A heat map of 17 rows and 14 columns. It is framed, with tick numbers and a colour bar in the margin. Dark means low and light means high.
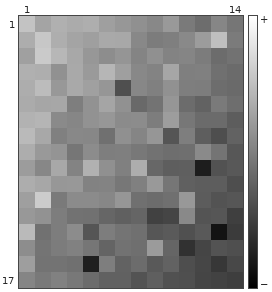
The field climbs toward the top left. There are no regular stripes. The ninth with the highest average is the top left. The grain is fine, like static. The bottom right is the ninth with the lowest average.
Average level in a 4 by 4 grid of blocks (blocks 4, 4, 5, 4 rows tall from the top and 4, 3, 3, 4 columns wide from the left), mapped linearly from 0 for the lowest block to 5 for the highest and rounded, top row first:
5 4 3 3 / 4 3 3 2 / 4 3 2 1 / 3 2 2 0
